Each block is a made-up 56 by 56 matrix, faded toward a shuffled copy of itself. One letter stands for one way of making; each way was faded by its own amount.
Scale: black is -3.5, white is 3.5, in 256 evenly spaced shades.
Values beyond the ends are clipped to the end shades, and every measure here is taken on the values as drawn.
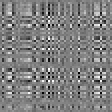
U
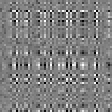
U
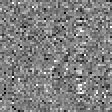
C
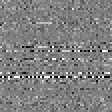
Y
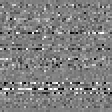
Y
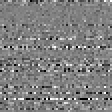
Y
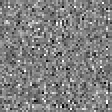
C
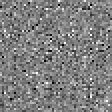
C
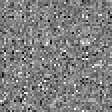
C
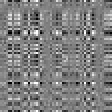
U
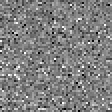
C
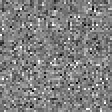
C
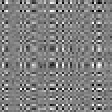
U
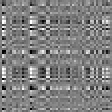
U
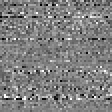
Y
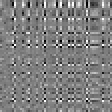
U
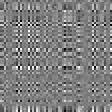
U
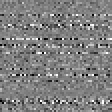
Y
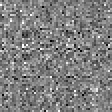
C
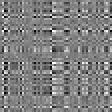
U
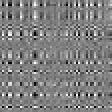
U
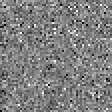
C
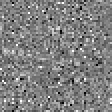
C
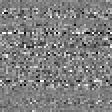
Y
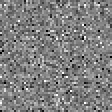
C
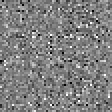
C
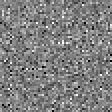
C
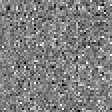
C
